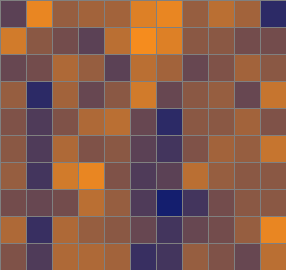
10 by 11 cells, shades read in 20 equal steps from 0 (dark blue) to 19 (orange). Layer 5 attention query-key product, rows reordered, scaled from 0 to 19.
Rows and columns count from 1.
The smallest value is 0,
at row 8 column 7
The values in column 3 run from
8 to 16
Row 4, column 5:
10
